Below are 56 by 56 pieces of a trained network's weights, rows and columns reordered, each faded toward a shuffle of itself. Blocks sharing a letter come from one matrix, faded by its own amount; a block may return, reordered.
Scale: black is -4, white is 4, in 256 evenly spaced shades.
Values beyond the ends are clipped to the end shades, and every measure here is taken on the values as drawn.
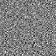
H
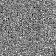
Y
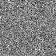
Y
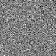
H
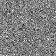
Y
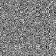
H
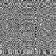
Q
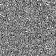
Y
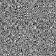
H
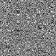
H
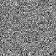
H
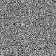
H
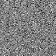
H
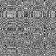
Q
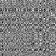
Q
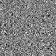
H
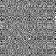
Q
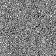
Y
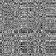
Q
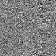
H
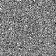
Y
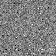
Y
